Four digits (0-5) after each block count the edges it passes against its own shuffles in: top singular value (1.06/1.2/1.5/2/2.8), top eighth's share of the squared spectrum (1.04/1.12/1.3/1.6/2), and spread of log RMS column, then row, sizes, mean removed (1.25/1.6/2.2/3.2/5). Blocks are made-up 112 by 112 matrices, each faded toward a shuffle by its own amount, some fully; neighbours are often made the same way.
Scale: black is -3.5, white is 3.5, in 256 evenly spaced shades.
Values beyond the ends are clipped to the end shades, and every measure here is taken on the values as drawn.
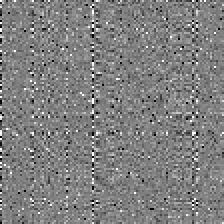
5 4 3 2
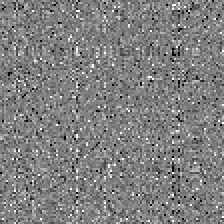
4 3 2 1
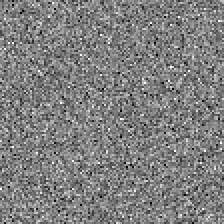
0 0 0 0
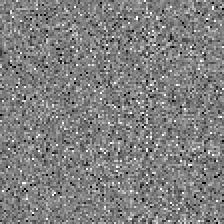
3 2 1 0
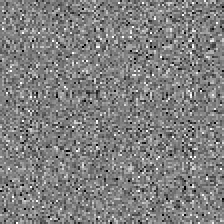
4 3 2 2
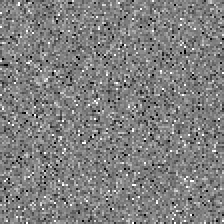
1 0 0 0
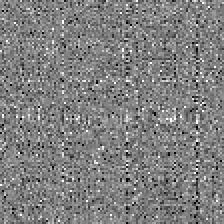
4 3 3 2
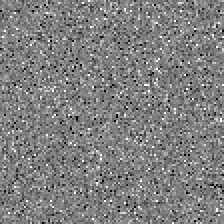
0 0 0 0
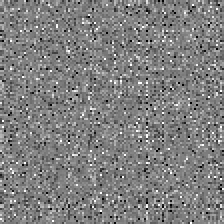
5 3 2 2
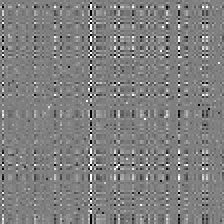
5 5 4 4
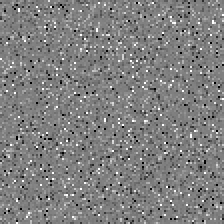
0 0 0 0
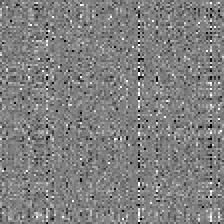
5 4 3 2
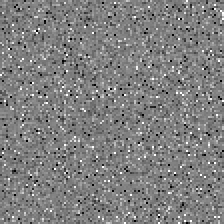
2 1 0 0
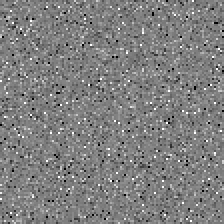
0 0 0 0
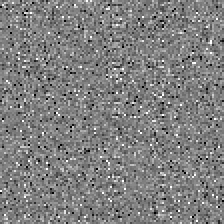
3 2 1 0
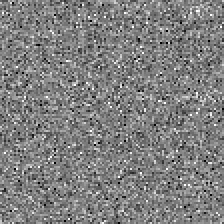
3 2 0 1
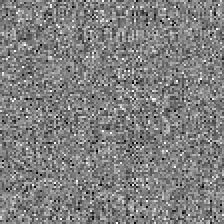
4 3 2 2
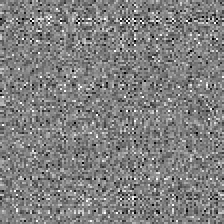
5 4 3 3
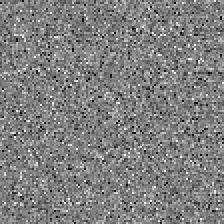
3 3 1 1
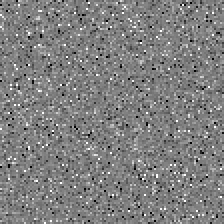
0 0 0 0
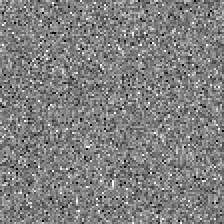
0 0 0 0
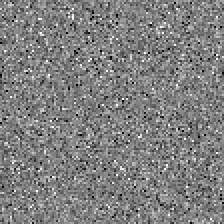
0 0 0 1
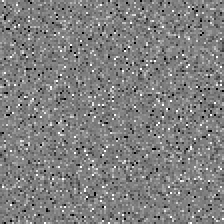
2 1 0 0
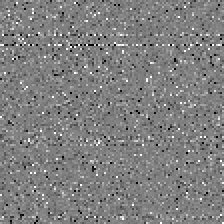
4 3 0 2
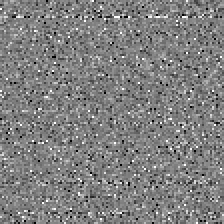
2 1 0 2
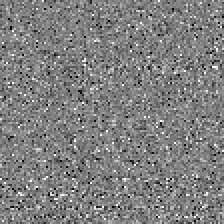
1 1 0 2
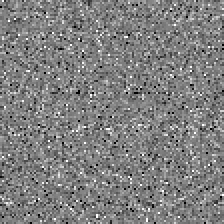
1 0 0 1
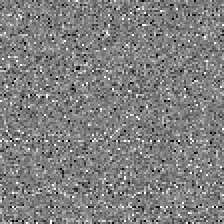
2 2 0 2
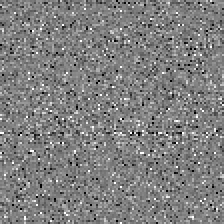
1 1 0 2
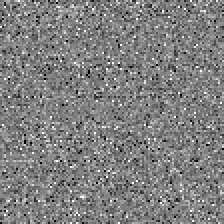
1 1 0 2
